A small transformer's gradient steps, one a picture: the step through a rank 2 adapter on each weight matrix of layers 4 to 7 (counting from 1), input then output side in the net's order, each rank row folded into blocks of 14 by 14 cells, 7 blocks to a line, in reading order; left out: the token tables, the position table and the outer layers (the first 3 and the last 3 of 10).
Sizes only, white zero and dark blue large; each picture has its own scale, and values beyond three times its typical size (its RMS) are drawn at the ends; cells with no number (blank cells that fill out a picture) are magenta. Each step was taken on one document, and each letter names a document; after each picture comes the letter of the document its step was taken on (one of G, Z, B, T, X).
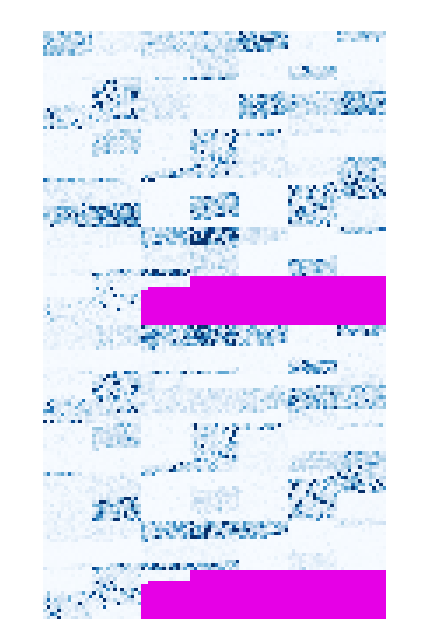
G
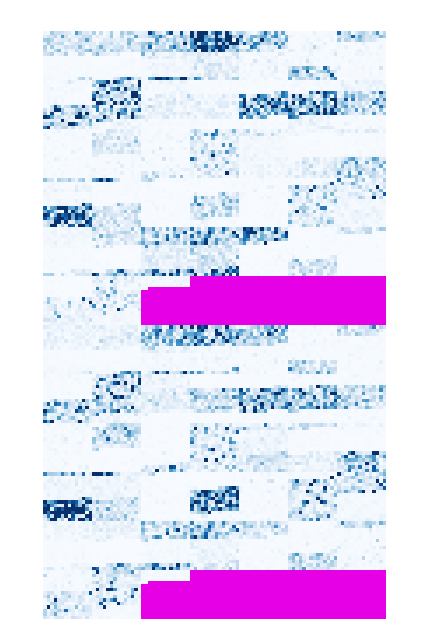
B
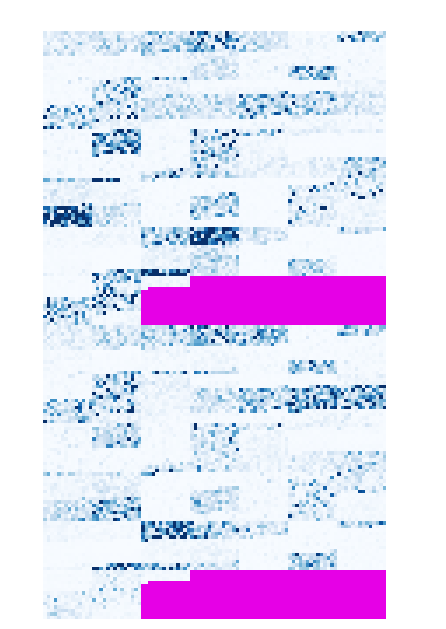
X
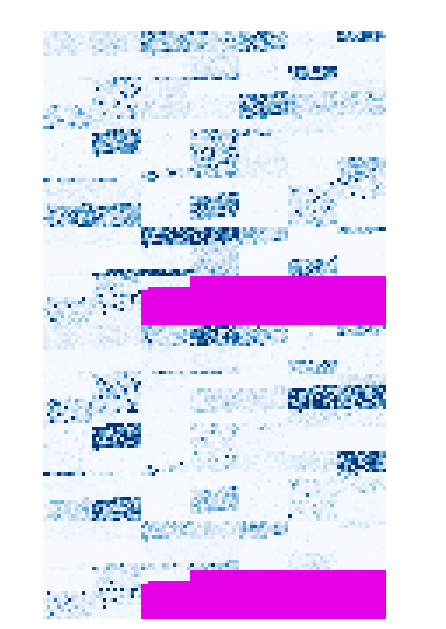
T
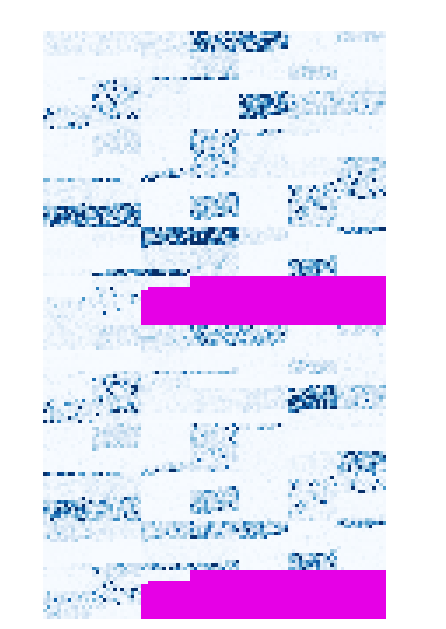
G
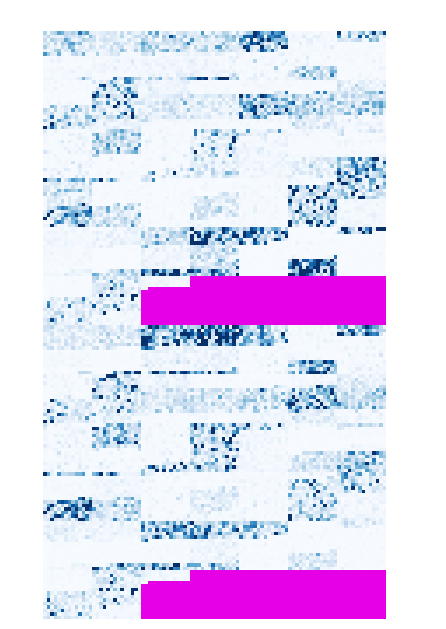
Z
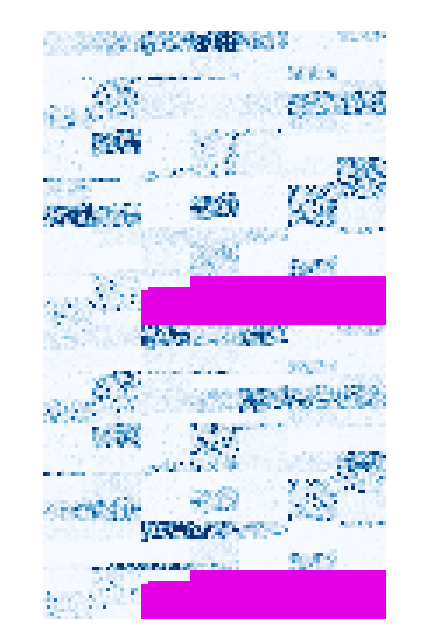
Z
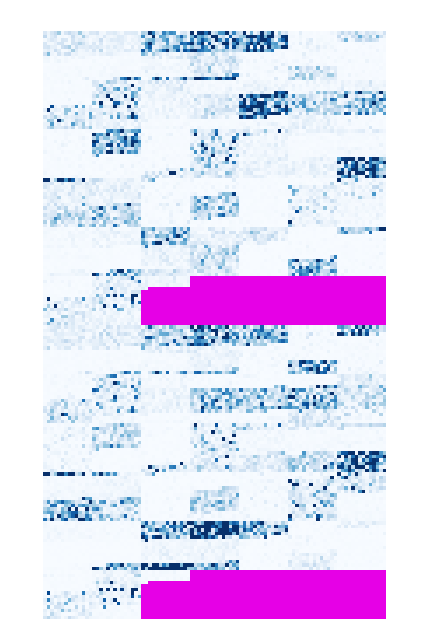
T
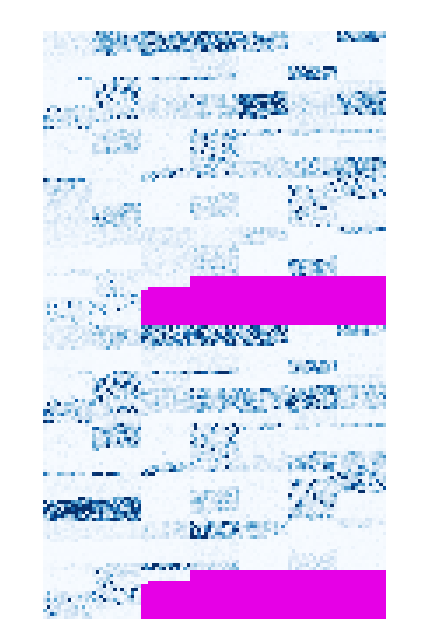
G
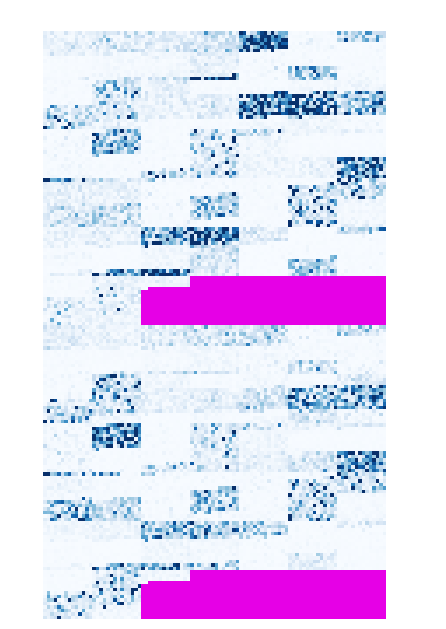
T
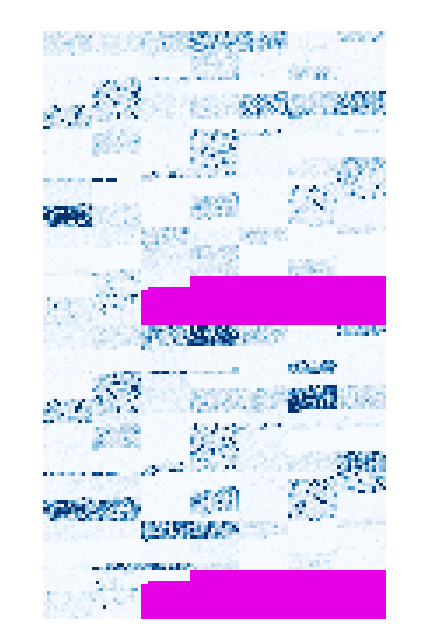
B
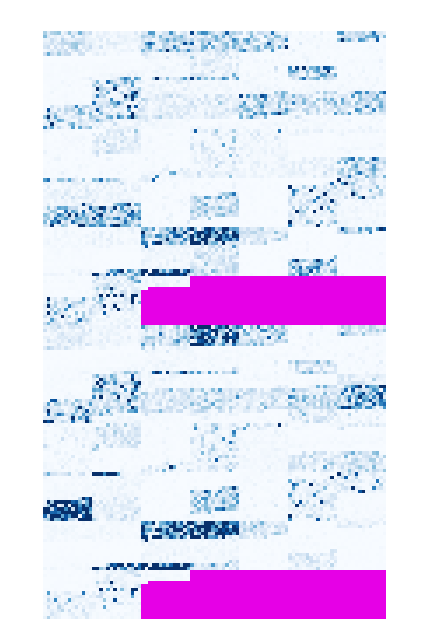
T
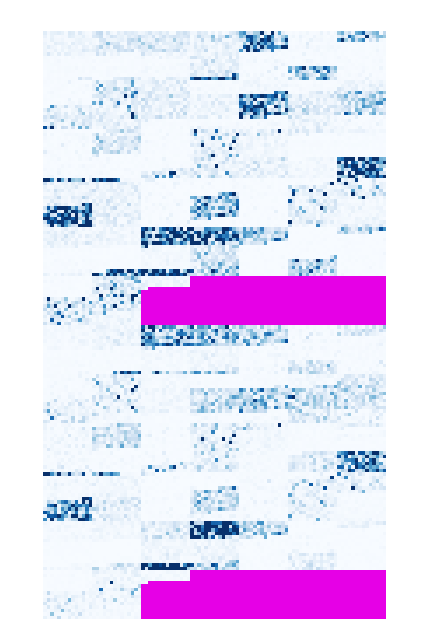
T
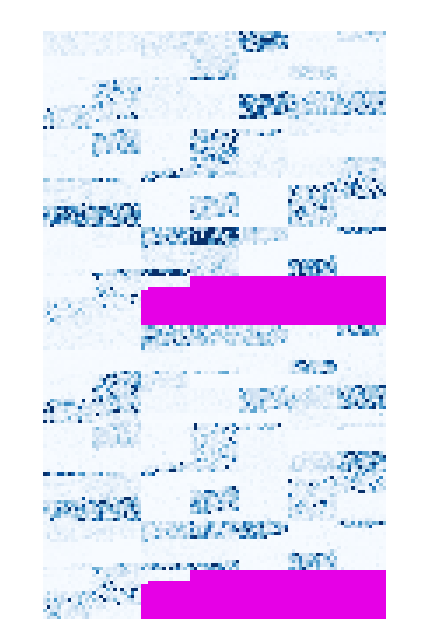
G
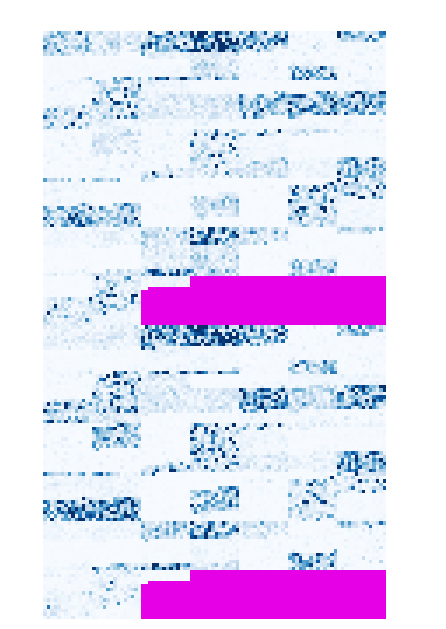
B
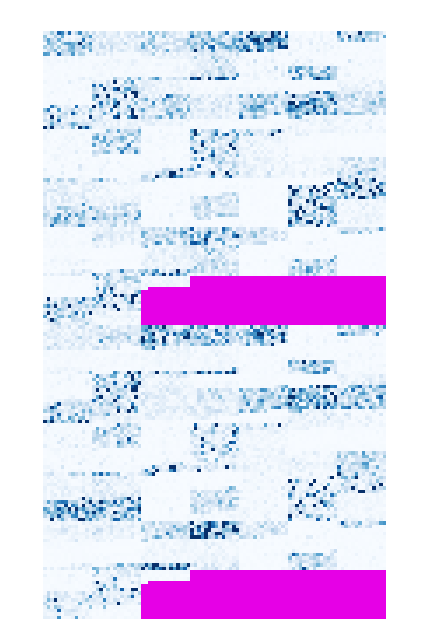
X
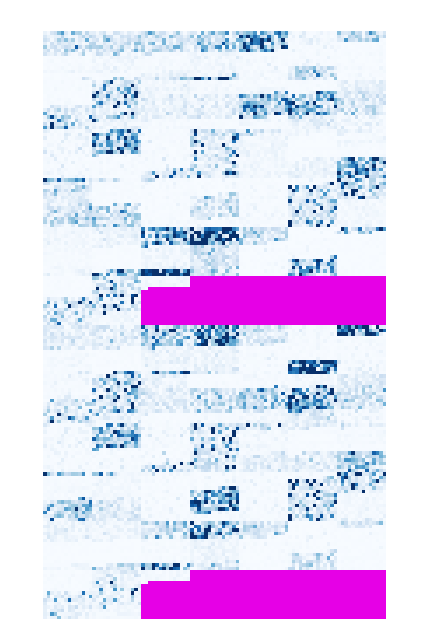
Z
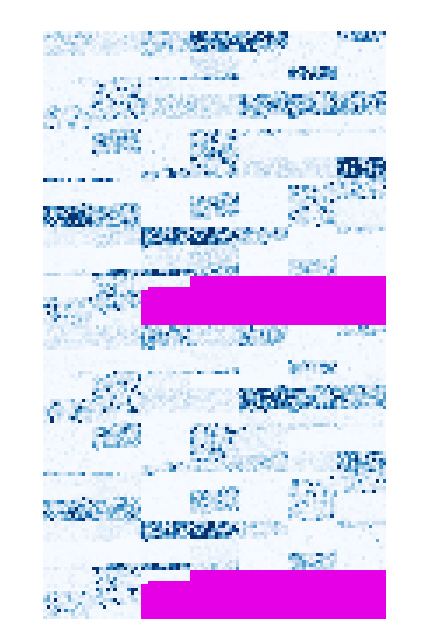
B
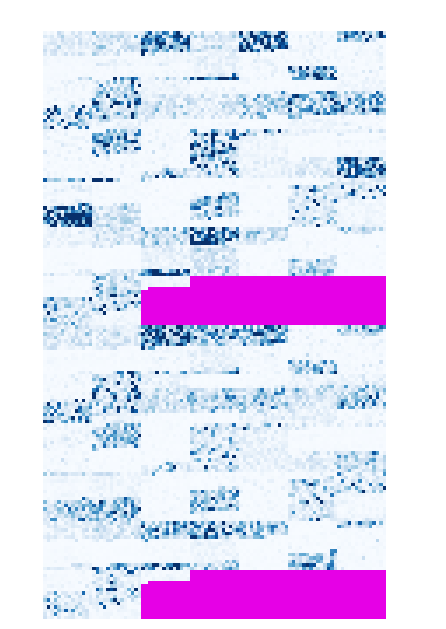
B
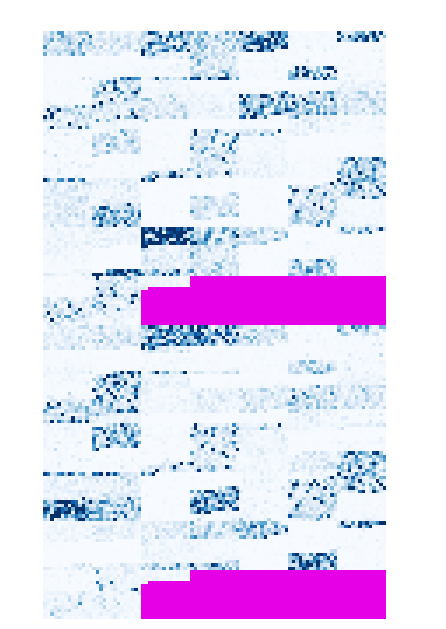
G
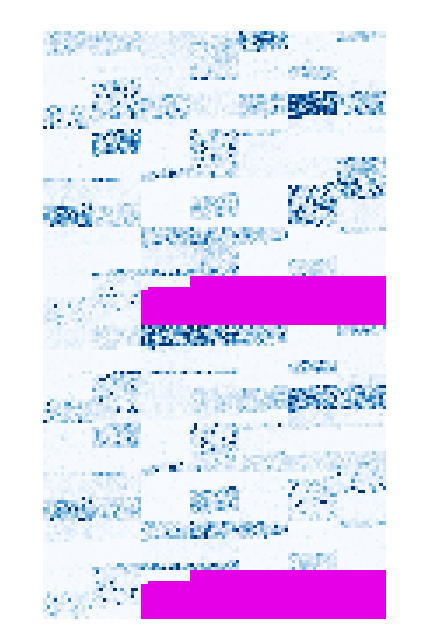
X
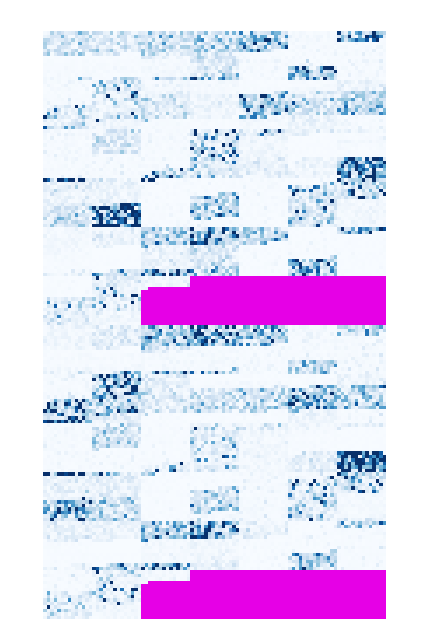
G
